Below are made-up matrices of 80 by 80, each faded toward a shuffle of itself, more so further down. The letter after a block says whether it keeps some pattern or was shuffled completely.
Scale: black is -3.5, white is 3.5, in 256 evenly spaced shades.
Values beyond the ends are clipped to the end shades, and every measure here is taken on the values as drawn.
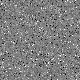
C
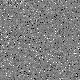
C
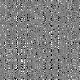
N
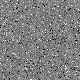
C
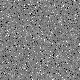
C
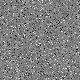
C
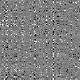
N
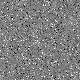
C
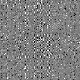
N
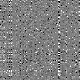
N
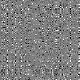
N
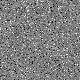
C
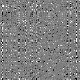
N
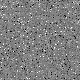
C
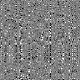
N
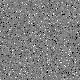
C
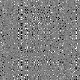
N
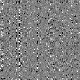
N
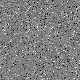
C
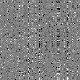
N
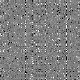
N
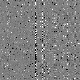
N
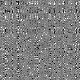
N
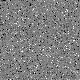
C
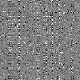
N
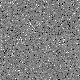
C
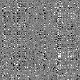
N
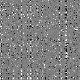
N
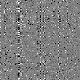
N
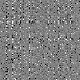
N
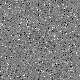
C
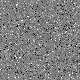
C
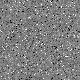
C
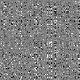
N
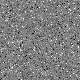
C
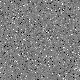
C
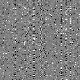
N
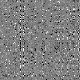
N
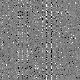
N
